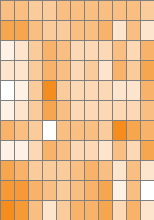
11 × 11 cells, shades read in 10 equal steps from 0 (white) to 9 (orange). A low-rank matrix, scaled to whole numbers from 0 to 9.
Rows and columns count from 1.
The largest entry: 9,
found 3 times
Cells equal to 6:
16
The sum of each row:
52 52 41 45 37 39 56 39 50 55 58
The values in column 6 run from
3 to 6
